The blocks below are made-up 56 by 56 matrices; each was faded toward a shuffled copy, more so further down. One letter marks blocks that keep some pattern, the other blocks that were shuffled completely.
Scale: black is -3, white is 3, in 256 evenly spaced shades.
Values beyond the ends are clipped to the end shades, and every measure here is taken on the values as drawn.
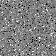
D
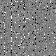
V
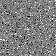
D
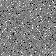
D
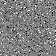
D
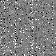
V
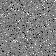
D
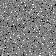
D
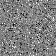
D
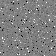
D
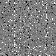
V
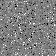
D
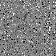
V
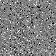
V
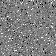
D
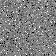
D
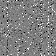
V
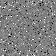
D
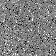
D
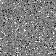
D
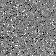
D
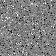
D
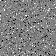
D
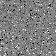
D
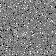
D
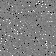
D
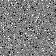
D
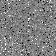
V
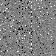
V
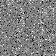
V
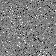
D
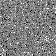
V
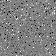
D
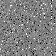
V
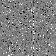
V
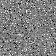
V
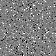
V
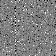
V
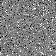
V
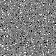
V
